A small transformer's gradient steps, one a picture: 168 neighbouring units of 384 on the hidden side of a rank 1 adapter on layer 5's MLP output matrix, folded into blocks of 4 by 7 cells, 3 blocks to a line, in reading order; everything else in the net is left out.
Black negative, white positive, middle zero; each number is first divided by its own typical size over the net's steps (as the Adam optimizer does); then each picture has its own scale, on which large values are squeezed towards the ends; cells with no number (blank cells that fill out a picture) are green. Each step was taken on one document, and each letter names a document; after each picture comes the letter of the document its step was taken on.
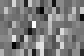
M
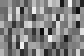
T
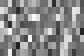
T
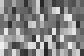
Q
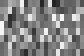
T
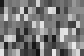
Q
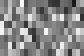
T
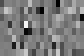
M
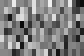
T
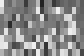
Q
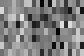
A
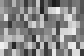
Q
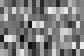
Q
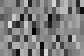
A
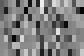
A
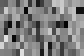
A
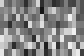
Q
